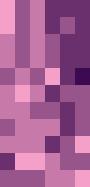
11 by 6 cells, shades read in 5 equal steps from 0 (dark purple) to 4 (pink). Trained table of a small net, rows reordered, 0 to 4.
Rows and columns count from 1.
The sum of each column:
30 30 31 23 17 20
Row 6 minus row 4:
0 2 0 -1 1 1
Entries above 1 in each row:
3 4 4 4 4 5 5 5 5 5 6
